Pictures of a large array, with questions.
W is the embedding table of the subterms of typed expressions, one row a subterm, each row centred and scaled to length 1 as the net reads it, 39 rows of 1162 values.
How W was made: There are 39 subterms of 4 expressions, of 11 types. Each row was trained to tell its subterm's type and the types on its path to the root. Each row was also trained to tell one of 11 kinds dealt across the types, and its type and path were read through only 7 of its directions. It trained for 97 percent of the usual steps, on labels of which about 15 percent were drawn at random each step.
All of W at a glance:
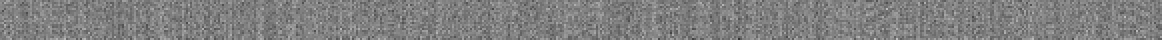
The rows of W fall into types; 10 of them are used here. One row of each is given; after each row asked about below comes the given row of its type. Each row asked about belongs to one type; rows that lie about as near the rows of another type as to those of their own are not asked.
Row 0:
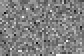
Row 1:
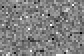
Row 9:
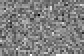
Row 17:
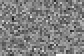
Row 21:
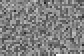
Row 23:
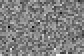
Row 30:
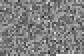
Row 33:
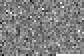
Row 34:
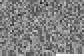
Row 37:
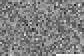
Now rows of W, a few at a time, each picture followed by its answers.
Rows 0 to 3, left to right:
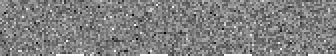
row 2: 30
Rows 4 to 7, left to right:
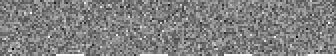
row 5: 34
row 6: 30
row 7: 21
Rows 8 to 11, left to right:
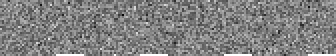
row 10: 30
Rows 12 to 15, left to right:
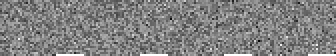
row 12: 30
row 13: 34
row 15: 34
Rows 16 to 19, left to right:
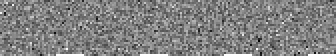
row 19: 21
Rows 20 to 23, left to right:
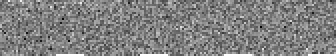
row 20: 37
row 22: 34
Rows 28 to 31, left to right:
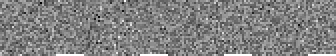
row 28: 21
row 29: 21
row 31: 30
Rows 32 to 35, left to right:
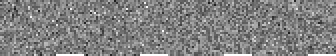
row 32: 30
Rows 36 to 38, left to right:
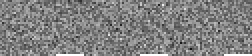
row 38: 21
